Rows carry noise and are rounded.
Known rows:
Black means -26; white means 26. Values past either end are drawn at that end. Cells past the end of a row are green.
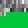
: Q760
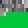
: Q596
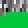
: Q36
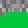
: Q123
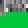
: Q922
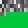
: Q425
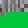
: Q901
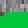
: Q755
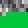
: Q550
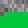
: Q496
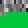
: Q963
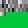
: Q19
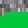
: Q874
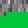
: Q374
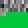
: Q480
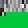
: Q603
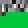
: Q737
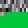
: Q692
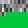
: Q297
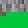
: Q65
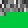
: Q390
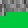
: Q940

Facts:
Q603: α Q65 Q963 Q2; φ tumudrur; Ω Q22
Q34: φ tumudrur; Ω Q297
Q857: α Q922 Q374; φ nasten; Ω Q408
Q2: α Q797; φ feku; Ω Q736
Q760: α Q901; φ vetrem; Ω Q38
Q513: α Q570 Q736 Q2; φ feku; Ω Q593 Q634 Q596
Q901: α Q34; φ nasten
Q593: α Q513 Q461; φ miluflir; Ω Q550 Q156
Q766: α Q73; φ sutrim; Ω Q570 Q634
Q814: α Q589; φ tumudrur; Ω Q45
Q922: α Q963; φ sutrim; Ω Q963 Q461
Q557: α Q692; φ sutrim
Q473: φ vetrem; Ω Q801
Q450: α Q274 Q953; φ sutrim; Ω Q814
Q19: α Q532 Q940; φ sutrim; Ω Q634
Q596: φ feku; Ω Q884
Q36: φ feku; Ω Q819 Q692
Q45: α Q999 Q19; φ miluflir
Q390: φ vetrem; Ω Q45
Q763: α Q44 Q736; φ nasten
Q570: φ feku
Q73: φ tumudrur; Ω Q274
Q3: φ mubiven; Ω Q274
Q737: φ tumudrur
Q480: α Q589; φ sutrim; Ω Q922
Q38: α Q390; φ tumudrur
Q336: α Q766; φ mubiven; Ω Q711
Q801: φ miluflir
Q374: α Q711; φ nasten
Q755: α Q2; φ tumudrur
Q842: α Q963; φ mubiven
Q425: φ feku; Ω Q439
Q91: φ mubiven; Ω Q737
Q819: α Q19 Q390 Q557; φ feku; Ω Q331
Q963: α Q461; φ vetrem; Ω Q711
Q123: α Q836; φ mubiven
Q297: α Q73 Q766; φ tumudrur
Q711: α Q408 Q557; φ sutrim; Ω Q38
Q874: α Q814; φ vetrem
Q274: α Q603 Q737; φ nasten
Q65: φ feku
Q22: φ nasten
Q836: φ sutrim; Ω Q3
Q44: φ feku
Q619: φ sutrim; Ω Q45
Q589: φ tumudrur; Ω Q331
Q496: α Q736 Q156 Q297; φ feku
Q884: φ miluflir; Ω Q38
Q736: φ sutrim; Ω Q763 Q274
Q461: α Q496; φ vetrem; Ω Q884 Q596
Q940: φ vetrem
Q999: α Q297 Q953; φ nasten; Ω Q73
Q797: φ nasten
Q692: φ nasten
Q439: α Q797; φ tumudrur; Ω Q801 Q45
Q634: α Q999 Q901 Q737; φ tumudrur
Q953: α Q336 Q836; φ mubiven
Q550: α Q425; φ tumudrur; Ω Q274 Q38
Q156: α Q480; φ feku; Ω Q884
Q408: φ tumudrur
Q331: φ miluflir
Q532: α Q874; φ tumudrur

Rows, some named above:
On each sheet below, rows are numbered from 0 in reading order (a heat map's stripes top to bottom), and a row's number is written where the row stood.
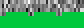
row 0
Q513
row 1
Q34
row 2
Q450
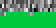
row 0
Q801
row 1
Q589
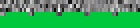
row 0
Q692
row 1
Q736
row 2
Q737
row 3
Q842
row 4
Q2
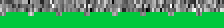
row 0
Q3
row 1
Q38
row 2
Q901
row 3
Q36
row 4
Q711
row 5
Q589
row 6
Q45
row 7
Q450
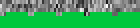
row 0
Q999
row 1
Q156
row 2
Q814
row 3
Q603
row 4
Q44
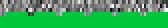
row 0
Q593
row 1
Q91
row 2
Q760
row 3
Q461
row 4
Q819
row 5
Q45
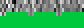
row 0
Q634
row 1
Q593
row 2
Q461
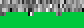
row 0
Q857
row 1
Q22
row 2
Q513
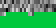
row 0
Q331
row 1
Q73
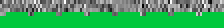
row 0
Q336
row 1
Q570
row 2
Q408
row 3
Q836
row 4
Q842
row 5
Q766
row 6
Q763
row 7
Q634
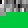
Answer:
Q274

